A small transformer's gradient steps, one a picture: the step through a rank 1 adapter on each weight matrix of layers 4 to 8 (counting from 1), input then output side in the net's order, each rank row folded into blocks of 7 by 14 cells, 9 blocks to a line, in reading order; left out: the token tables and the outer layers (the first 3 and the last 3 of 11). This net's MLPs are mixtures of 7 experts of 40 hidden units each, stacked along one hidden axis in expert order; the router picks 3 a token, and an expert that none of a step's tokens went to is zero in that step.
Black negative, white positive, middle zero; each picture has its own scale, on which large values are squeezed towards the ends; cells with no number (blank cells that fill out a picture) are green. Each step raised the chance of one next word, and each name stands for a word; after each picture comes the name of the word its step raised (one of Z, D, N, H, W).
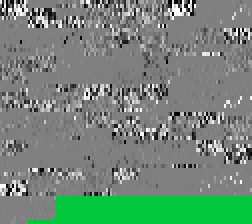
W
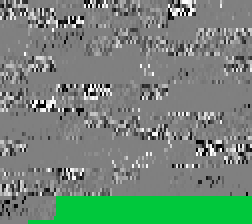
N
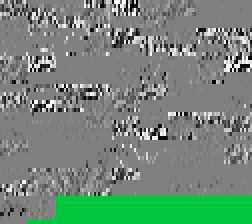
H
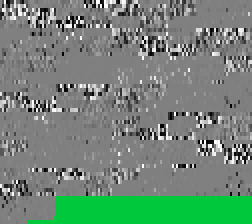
N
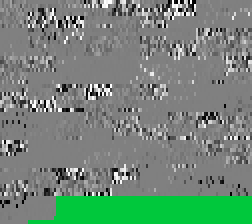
N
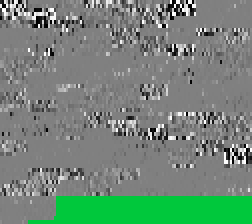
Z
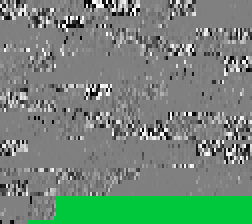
Z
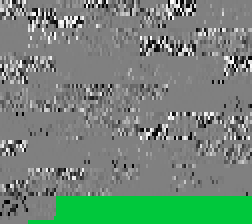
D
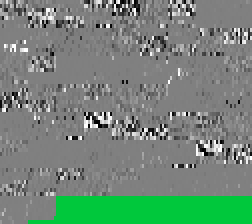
Z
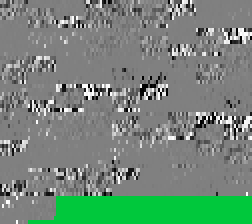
W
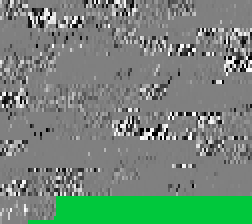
Z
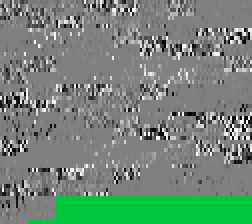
D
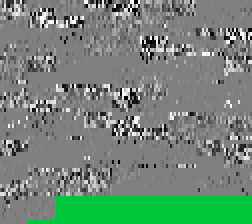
H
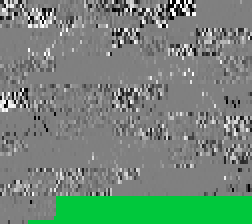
D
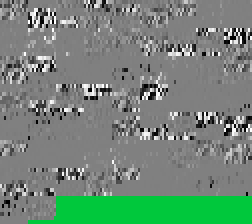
D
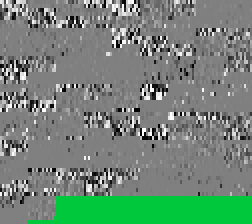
H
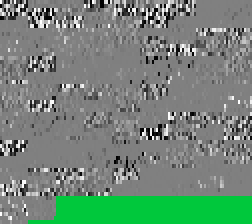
H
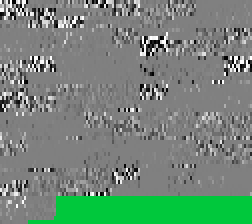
W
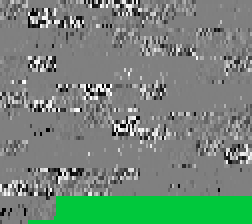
N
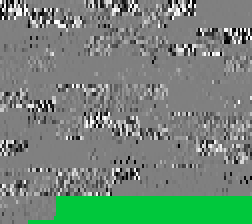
H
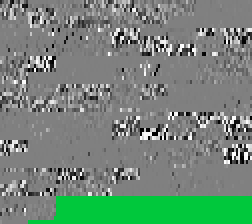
Z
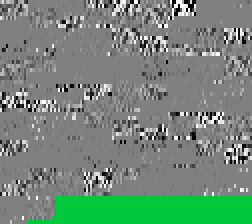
W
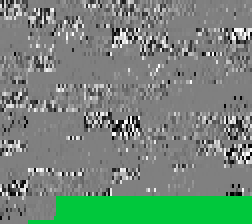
D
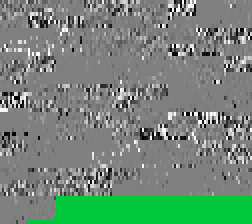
Z
